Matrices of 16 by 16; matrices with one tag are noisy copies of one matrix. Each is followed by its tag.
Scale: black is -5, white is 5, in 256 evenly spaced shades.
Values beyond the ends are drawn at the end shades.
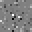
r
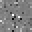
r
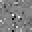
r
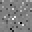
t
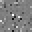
r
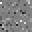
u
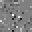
r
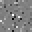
r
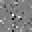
r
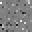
u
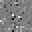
r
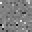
u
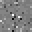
r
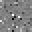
r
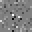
r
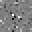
r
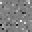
u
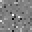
r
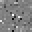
r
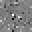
r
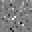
t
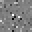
r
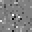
r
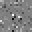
r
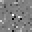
r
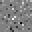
t
